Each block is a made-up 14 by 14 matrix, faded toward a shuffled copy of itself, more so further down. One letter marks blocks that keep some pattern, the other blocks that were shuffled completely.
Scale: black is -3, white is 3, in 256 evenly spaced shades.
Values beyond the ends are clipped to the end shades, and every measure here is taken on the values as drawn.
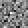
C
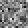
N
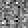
N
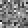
N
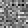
N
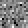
C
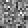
C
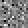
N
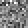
C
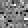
C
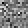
C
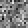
C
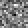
C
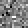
C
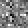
N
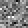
C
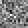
C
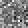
C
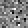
C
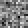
N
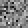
C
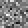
C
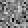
C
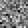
C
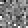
N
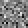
C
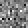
N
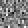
C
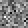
C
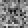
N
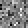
C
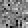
N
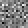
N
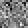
N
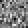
C
